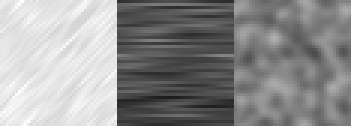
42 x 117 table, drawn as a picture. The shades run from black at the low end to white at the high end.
The table splits into one row of 3 panels. Panel 1,1: very high, slanting up to the right, faint in contrast. Panel 1,2: low, streaked across. Panel 1,3: middling, blotchy.
